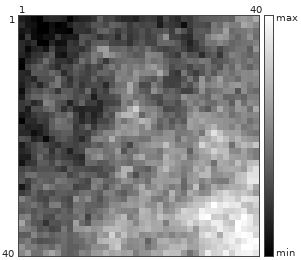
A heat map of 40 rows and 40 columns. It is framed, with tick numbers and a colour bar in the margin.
Slope: up to the bottom right. Odd rows or columns: none. Mirror symmetry: none. Ninth with the highest average: bottom right. Stripes: none. Grain: blotchy. Ninth with the lowest average: top left.
